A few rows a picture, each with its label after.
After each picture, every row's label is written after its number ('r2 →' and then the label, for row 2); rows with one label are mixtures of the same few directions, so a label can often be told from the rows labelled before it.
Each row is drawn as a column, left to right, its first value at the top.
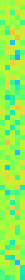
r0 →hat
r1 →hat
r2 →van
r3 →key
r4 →hat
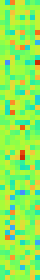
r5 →hat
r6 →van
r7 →van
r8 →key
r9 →key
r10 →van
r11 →hat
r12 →van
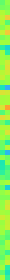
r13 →hat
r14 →hat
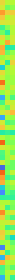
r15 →hat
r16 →van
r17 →van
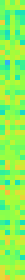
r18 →hat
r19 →van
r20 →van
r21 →van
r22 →van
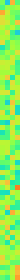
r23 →van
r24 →van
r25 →van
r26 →hat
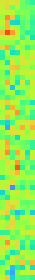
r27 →key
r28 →key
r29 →hat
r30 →hat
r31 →key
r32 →key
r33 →key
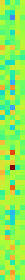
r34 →hat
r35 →van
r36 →hat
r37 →van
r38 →key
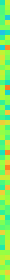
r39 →key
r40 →hat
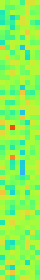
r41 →van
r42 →key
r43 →key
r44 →key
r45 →hat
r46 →key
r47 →van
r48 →hat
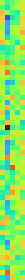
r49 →van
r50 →key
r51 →hat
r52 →van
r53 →key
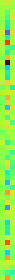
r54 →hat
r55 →van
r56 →hat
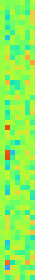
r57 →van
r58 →key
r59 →key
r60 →hat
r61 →hat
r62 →key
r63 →van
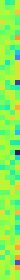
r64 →hat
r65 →van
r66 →hat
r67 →key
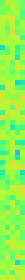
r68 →hat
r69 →van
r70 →key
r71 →key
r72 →hat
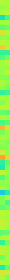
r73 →key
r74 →key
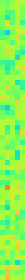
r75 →van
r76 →hat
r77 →van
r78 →key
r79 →hat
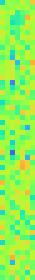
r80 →van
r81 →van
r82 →key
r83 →van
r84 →hat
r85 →key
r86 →van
